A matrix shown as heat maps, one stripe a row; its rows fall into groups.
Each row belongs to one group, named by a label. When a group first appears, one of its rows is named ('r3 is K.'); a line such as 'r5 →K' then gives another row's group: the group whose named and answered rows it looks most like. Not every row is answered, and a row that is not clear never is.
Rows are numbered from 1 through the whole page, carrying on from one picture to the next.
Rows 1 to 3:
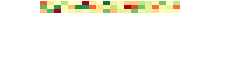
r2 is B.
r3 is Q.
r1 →Q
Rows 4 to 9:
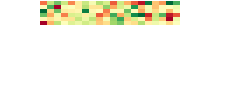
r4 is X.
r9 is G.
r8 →G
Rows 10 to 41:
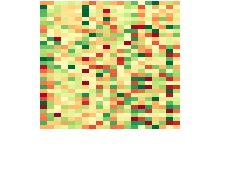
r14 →Q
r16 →X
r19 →Q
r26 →G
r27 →Q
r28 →X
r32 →X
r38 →Q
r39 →X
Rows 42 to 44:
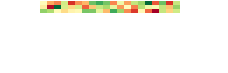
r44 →B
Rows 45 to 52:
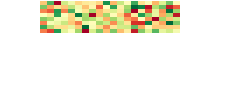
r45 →Q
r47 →G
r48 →B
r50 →X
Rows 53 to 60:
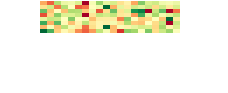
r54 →Q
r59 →Q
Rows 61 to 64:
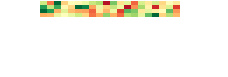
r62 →B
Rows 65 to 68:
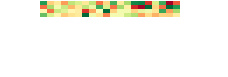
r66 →X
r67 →Q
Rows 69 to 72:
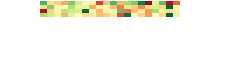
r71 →G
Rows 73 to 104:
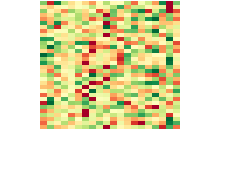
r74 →G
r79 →Q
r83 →B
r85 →B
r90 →B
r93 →B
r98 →G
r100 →Q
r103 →X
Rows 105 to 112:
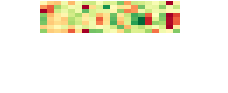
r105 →G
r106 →Q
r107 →G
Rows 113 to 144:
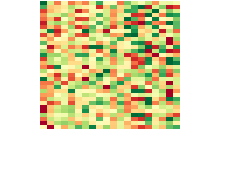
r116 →X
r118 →X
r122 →G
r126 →B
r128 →X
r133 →G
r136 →G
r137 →X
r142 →X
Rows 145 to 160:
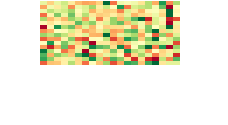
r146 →G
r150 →G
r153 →Q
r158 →B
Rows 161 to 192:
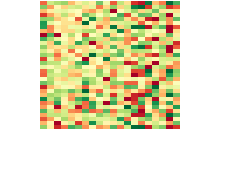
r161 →X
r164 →G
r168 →G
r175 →Q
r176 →B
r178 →X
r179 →X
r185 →B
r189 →X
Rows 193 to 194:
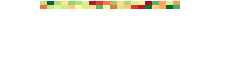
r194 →X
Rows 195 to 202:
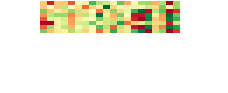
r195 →G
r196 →Q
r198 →X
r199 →X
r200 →G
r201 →X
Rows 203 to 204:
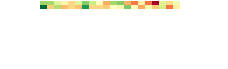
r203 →B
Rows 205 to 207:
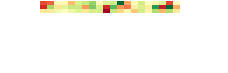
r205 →G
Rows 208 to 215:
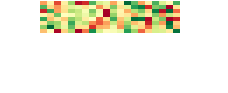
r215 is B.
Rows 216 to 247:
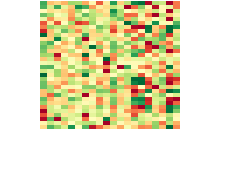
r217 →B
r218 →G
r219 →B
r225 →Q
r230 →Q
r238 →X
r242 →X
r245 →Q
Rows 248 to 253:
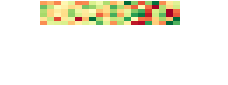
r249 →B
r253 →X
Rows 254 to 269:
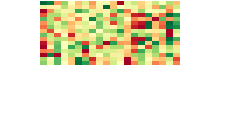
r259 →X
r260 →X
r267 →Q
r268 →B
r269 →B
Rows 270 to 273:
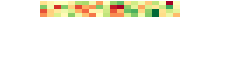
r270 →G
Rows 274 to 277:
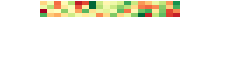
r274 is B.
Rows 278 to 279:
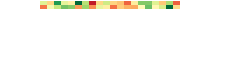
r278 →B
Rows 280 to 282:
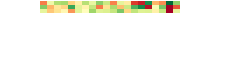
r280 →X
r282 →G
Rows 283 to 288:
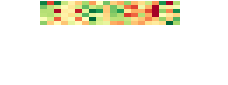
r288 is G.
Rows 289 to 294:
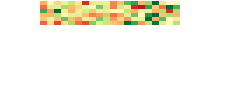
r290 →X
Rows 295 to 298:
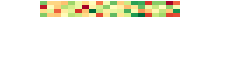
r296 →Q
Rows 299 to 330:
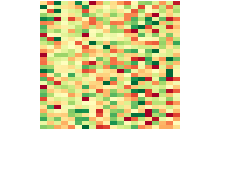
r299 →B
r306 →B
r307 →Q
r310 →Q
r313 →X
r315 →B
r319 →Q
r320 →G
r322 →B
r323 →Q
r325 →Q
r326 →G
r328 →B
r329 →G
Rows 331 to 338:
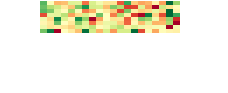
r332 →B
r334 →X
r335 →B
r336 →B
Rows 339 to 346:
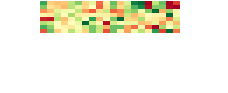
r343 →G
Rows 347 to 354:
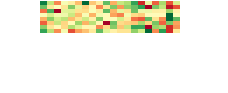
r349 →Q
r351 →X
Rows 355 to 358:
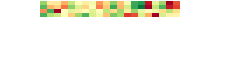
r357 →Q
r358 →B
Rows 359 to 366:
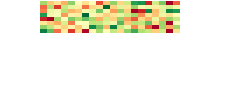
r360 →Q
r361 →X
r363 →G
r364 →G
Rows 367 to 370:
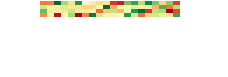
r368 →Q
